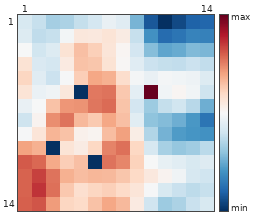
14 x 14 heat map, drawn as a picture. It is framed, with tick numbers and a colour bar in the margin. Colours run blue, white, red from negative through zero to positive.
Average level on the scale: 50%. Slope: up to the bottom left. Ninth with the lowest average: top right. Lone odd cells: 4, 1 higher and 3 lower than their neighbours.
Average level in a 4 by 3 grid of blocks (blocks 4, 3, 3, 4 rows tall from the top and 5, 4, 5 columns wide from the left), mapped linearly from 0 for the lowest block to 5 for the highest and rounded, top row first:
230 | 342 | 341 | 542
